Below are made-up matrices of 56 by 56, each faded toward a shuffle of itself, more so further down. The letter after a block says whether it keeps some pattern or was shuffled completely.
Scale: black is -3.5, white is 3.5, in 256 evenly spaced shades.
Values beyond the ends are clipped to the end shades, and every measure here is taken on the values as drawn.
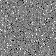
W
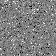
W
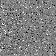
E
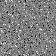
E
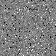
E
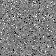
E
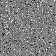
E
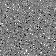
W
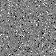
E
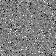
E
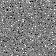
W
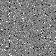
E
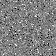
W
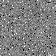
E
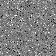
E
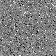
E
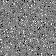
W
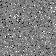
W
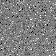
E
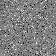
E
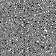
E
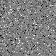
W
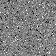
W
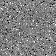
W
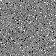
W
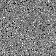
E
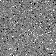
W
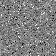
W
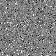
E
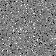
E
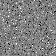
W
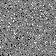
W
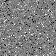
W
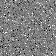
W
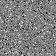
W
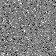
W
